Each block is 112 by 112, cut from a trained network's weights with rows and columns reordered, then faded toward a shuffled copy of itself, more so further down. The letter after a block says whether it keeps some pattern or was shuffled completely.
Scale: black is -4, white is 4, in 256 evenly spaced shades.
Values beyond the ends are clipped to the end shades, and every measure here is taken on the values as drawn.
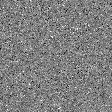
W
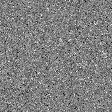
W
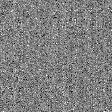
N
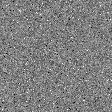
W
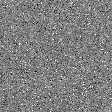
W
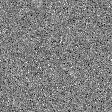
W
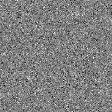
N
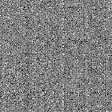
N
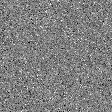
W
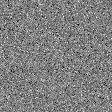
W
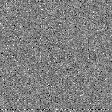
N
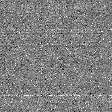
N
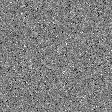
W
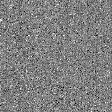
N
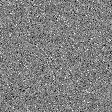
W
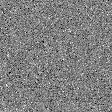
W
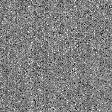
N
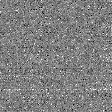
N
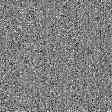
N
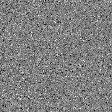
N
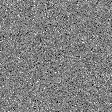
W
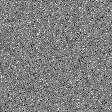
W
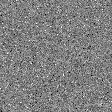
W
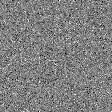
W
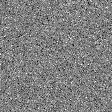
W
